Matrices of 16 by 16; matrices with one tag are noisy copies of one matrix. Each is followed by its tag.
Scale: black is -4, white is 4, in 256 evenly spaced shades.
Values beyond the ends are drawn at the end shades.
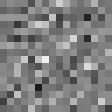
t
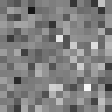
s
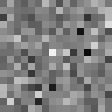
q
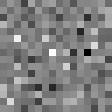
q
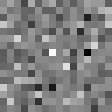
q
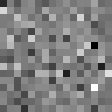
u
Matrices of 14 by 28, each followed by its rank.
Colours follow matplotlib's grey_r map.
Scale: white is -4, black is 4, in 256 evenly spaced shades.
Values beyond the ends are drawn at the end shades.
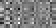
two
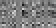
two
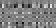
two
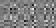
two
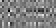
two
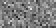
full rank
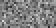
full rank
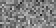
full rank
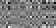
two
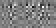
two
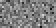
full rank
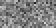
full rank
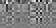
two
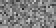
full rank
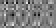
two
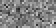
full rank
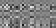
two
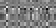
two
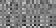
two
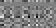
two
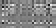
two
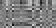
two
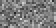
full rank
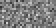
full rank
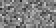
full rank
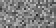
full rank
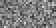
full rank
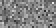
full rank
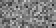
full rank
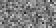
full rank
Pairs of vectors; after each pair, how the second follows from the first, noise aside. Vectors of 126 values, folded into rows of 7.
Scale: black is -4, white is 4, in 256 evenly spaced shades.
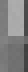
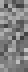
shuffled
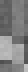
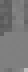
partly zeroed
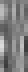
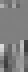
partly zeroed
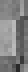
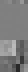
partly zeroed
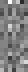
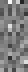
copied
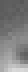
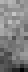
negated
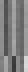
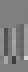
partly zeroed
